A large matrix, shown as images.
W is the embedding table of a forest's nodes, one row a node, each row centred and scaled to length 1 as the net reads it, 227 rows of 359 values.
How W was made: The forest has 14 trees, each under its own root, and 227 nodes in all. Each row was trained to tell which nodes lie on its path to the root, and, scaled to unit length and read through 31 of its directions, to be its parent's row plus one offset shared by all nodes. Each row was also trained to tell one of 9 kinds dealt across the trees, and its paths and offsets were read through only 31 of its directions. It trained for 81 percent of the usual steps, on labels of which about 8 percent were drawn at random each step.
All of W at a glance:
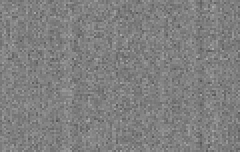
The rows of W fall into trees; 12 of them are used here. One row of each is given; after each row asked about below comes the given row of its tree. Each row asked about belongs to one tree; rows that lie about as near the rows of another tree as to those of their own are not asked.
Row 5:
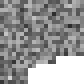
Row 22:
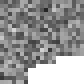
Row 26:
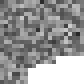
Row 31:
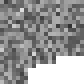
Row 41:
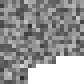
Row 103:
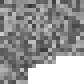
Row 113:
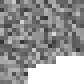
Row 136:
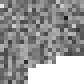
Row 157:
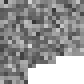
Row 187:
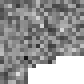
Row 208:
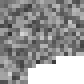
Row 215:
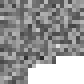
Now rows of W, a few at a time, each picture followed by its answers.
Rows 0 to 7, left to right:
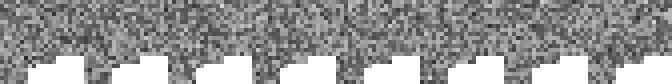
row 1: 157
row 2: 208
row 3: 103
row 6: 208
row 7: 31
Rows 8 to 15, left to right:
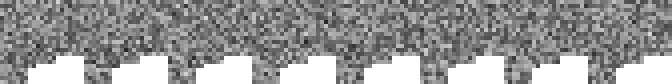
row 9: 157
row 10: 215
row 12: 113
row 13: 31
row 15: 22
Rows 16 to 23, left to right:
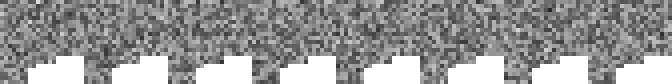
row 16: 113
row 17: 208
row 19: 157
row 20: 208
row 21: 215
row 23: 157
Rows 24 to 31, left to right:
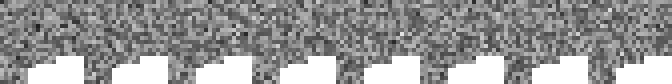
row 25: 103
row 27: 136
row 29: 113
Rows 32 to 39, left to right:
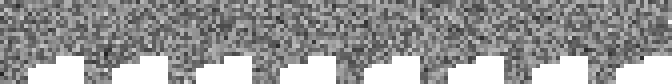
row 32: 187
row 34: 208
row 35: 187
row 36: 208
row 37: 187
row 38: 113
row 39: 215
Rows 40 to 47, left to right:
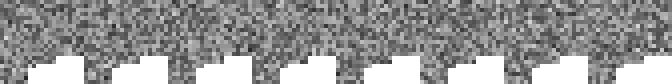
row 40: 31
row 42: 208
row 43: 187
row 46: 113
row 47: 113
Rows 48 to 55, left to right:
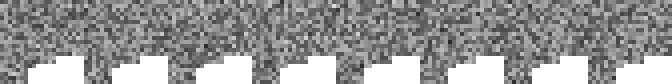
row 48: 103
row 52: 136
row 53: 22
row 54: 157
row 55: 5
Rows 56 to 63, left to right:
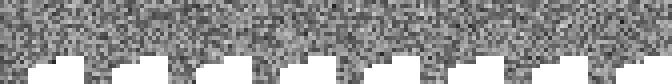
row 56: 5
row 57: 103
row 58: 208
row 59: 5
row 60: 31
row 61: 187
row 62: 157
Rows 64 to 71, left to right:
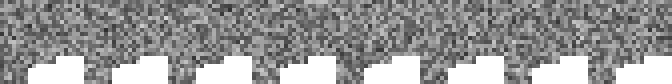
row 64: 208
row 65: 22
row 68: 103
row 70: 157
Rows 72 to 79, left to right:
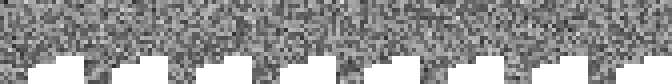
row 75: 113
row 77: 5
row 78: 215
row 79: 113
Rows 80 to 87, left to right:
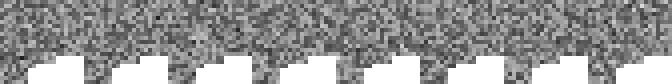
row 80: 103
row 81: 215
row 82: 113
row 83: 41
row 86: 136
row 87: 113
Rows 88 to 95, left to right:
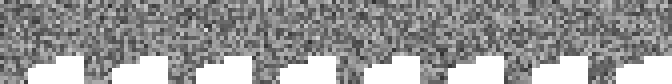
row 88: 208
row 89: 22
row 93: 157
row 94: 136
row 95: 26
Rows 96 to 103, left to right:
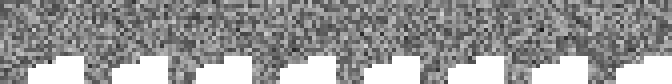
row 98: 31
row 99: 215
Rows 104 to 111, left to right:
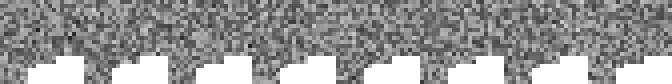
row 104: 31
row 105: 187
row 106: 103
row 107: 22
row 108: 103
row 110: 157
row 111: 31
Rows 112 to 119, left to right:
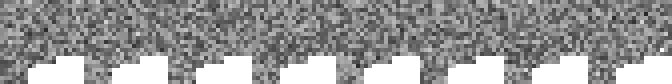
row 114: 22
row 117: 136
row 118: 157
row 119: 187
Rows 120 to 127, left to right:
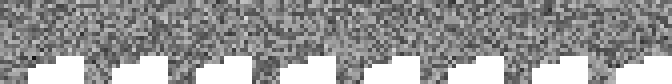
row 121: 31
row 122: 157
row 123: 26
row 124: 136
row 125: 113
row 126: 5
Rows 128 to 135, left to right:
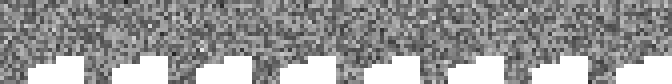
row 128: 103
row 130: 103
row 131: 26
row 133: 157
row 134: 31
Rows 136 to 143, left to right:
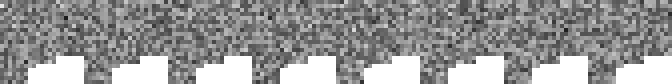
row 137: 31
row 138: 187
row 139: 103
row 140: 157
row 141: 5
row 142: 136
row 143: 136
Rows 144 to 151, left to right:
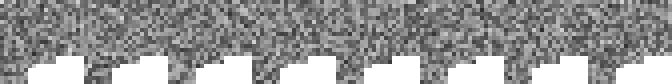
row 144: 5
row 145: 103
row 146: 41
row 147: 136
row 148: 31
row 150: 31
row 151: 208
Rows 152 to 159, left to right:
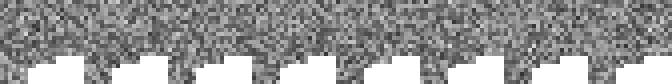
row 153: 31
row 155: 136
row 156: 103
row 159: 187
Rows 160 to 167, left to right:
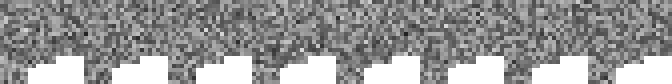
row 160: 31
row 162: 113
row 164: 187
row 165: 187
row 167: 136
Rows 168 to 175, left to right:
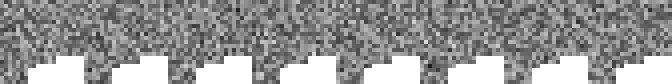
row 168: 157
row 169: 157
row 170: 31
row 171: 208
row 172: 157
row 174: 41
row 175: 31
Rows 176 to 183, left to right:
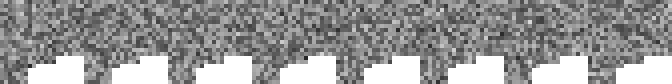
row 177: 41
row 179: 215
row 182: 208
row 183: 208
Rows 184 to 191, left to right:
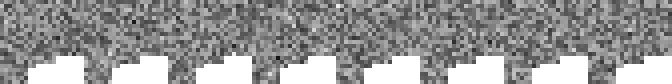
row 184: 136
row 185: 136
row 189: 31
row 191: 136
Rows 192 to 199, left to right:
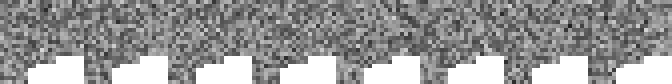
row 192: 22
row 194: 113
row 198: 157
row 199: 187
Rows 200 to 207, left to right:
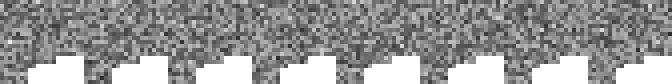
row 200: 208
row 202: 31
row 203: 187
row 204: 157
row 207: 22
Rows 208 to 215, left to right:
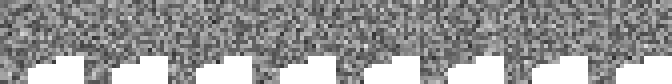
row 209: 157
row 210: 22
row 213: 187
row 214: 103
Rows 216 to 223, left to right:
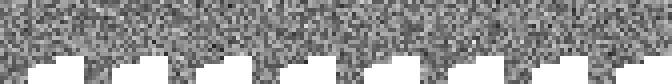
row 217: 5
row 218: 215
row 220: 22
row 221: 103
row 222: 31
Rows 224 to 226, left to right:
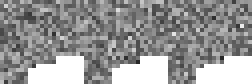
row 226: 113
